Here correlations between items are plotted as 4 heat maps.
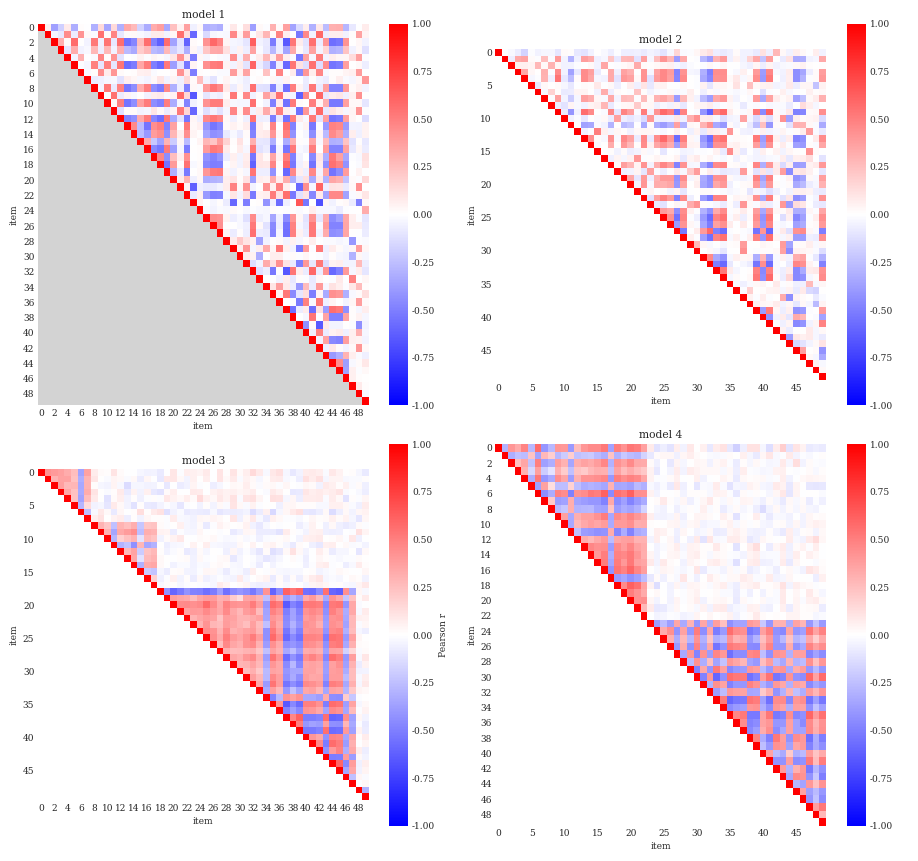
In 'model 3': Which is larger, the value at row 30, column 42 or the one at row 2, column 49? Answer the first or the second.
the first
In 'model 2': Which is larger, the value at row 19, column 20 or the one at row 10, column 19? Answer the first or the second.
the first
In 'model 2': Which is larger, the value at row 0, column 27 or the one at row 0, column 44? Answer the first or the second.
the first
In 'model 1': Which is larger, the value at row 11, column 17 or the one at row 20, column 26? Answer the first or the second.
the first
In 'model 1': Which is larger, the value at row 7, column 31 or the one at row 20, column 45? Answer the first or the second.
the second
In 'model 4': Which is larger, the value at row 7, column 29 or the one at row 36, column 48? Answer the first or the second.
the second
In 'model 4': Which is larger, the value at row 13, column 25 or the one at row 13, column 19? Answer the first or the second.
the second
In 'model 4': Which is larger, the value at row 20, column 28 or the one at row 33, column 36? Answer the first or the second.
the first
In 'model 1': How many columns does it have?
50
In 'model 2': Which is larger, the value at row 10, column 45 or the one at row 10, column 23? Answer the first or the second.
the second
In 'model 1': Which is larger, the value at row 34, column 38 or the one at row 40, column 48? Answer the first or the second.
the second
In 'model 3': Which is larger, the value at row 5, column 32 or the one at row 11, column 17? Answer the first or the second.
the first
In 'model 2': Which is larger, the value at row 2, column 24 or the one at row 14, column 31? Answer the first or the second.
the first
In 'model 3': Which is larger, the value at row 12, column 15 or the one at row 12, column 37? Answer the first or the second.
the second
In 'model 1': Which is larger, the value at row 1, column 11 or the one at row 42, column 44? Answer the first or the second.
the first
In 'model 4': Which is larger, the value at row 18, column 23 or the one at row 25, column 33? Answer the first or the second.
the first
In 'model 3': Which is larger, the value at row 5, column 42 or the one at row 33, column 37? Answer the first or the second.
the first
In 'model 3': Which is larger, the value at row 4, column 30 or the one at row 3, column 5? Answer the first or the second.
the second
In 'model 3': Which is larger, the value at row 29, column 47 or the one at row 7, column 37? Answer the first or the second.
the first
